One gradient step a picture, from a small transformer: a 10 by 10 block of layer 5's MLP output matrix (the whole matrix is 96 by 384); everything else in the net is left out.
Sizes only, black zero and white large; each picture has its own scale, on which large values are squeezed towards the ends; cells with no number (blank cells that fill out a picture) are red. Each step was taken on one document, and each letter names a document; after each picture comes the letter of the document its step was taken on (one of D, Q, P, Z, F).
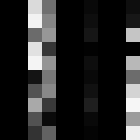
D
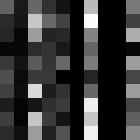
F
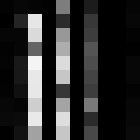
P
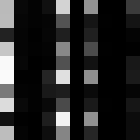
P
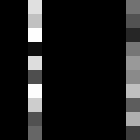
D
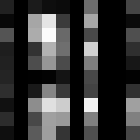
F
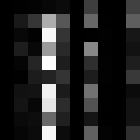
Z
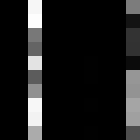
D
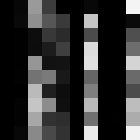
F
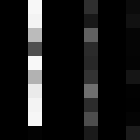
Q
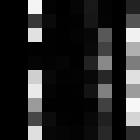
D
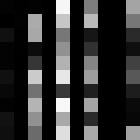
P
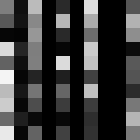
P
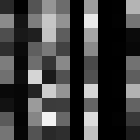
F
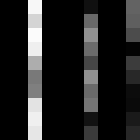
Q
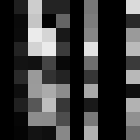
Z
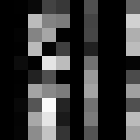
Z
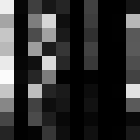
Z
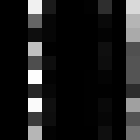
D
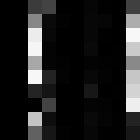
D
